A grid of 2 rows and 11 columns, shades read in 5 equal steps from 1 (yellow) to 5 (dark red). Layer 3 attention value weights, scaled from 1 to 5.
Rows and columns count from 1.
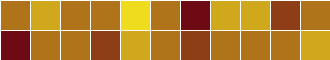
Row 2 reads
5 3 3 4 2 3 4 3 3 3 2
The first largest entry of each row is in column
7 1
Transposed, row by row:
3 5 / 2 3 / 3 3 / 3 4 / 1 2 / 3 3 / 5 4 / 2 3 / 2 3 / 4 3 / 3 2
